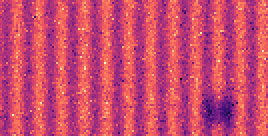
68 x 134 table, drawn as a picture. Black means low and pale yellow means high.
Histogram: bell-shaped. Odd rows or columns: none. Ninth with the lowest average: bottom right. Dips: one, in the bottom right. Stripes: upright, repeating 12 times. Slope: none.
